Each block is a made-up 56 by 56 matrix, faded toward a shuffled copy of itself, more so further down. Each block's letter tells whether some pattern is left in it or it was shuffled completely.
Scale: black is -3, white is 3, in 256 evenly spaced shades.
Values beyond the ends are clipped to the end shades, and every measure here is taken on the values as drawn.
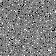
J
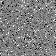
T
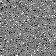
T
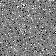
J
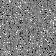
T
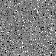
T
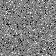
T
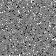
J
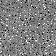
J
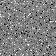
J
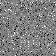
T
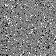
T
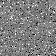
J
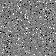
T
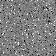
J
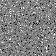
J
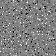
T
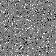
T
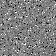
J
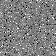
J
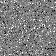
J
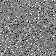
J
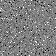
J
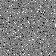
J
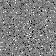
J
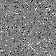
J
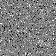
T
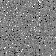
T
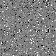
T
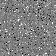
J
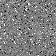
T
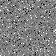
J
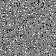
T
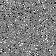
J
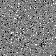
T
